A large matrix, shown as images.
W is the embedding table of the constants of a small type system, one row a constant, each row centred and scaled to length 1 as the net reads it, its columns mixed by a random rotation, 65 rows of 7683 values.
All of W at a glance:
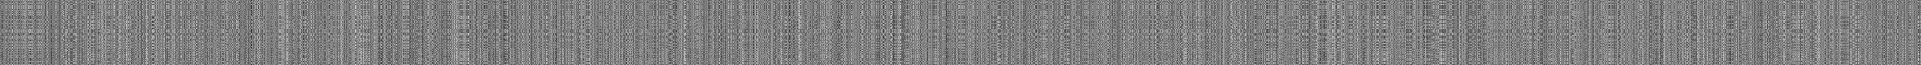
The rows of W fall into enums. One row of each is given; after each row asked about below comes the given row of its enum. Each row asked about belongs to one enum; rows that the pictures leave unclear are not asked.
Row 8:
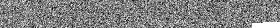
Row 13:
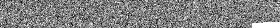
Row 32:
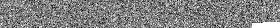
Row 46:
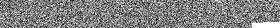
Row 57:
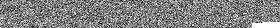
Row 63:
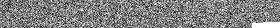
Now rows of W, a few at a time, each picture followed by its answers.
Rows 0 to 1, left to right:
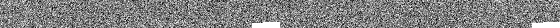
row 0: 8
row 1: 46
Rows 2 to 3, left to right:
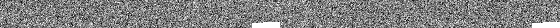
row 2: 13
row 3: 8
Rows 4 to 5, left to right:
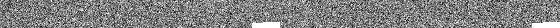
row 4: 63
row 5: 8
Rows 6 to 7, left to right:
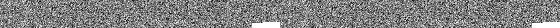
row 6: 8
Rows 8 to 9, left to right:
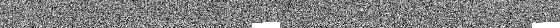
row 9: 63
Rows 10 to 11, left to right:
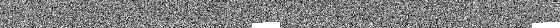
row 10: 8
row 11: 13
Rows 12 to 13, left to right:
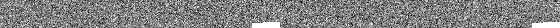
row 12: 32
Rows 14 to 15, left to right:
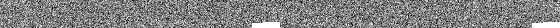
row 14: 8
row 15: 13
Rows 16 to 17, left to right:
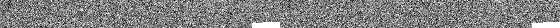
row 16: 63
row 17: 46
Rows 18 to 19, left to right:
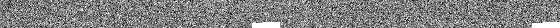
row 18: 63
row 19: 8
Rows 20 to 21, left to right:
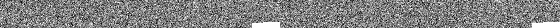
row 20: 13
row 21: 46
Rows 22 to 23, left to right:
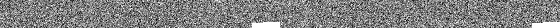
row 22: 46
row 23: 8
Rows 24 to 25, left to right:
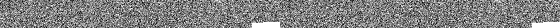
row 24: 46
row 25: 46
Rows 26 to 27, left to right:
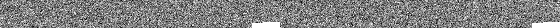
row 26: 57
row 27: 13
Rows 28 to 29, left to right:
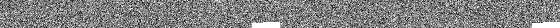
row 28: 46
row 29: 32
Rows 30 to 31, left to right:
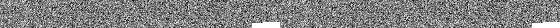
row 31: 8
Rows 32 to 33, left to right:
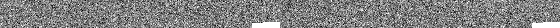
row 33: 63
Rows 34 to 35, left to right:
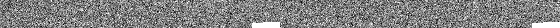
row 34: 63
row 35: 13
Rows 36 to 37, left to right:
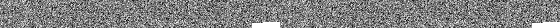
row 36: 8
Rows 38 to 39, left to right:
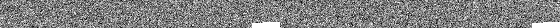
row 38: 57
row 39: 13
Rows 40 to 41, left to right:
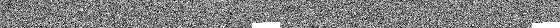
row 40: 63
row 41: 57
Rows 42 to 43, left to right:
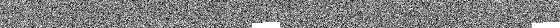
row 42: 8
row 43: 46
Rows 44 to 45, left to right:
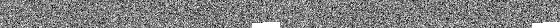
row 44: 32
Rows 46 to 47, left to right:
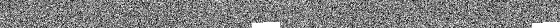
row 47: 8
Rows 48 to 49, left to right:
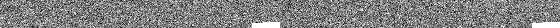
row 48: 57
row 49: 63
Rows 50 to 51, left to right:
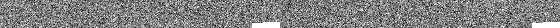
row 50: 32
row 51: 63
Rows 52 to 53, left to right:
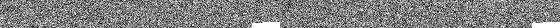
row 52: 57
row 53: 63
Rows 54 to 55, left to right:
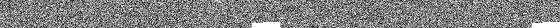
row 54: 46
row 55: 57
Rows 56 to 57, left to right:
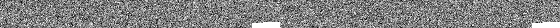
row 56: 13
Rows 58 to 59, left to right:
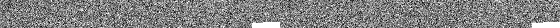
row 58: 63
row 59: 46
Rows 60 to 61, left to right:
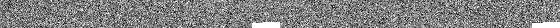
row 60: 63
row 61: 32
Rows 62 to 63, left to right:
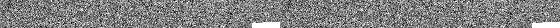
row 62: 63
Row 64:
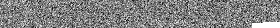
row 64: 8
